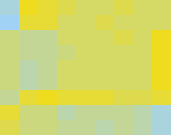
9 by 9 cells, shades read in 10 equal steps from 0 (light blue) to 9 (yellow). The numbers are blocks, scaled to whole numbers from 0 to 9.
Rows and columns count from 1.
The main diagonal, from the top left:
1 8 4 5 6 6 7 3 1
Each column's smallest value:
0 3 4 3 4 3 4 3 1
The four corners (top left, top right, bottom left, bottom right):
1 6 7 1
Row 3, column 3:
4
